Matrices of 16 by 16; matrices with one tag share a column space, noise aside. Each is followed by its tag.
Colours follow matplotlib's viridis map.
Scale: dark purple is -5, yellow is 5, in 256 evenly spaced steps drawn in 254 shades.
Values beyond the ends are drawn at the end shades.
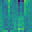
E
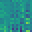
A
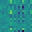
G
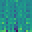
A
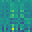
A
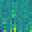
A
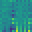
A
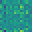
G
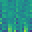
A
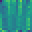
E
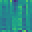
E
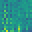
A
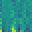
A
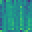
E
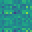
G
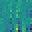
A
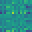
G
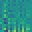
A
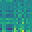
A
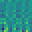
A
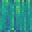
E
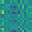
G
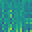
A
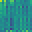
E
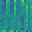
E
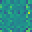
G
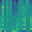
E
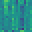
E
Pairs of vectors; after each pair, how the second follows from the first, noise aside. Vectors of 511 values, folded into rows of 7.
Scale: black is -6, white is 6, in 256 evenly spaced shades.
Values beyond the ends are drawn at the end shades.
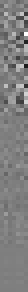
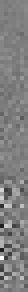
reversed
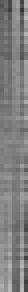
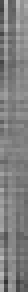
reversed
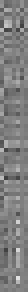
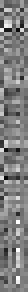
scaled up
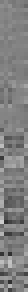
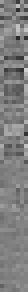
reversed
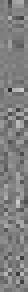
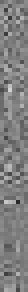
reversed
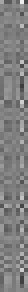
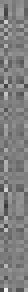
reversed
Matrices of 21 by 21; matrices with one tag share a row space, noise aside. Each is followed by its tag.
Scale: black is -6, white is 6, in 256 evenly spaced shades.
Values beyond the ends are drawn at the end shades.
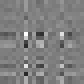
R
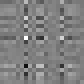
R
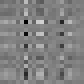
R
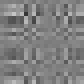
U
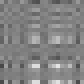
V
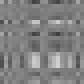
V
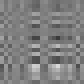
V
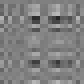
V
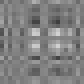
V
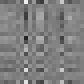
R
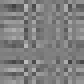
U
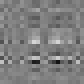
V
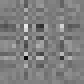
R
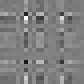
R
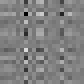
R
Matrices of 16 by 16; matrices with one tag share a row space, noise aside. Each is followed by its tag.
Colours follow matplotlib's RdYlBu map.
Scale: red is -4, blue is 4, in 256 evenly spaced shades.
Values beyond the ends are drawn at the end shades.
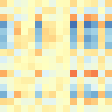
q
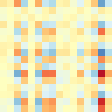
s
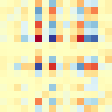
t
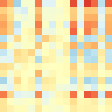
q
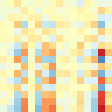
s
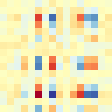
t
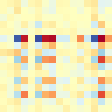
s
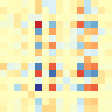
t
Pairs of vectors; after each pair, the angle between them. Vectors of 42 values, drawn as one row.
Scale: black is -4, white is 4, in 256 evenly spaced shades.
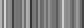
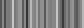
nearly opposite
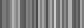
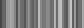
partly aligned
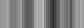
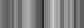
nearly opposite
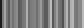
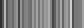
partly aligned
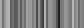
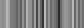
nearly parallel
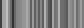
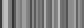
nearly parallel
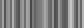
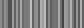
orthogonal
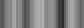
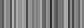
orthogonal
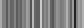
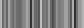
nearly parallel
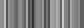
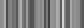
nearly parallel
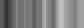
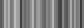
partly opposed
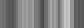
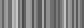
orthogonal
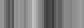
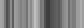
nearly parallel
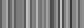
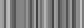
orthogonal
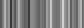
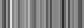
nearly opposite
